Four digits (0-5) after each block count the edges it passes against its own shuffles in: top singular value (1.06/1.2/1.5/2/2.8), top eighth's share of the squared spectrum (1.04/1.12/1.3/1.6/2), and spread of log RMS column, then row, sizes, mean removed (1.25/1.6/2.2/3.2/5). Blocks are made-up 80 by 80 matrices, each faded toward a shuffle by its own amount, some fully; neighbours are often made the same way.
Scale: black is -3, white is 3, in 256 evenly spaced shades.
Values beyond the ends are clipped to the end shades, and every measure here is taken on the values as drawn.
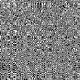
4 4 2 2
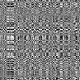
5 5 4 4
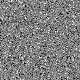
3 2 0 1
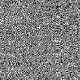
4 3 2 2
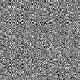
4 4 2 2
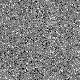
3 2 0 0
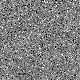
0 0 0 0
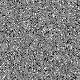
3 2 0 0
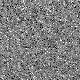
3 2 0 0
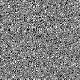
3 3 1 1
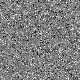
1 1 0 0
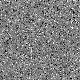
0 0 0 0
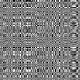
5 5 4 4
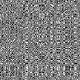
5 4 3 3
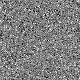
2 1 0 0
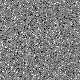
0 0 0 0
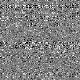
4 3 1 3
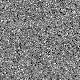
0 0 0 0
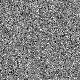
0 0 0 0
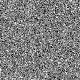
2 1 0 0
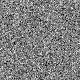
0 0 0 0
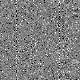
3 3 2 0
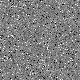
0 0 0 0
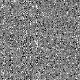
3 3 3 1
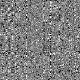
3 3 3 1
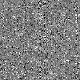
3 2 2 1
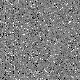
2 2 1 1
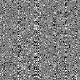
4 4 3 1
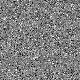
3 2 0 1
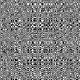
5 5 4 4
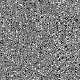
3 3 2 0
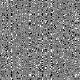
4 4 3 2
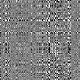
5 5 4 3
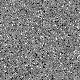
2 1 0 0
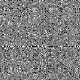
4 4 2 2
